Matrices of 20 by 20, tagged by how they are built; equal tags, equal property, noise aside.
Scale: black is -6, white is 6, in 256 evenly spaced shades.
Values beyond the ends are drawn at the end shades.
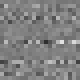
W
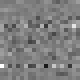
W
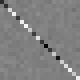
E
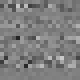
W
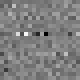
W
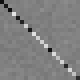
E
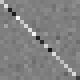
E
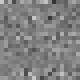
W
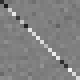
E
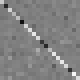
E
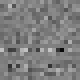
W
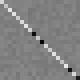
E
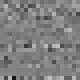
W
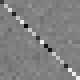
E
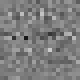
W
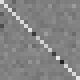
E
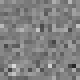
W
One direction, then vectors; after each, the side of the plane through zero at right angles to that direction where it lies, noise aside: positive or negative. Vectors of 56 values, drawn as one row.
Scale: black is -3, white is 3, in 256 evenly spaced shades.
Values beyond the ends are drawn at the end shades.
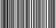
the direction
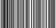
positive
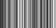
negative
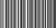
negative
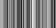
positive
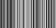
positive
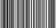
positive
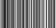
positive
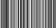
positive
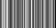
negative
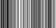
positive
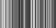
negative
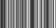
negative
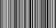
negative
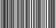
positive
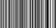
negative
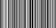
negative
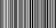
negative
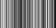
negative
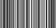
positive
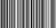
positive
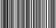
positive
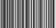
positive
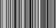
negative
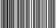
positive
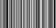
positive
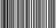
positive
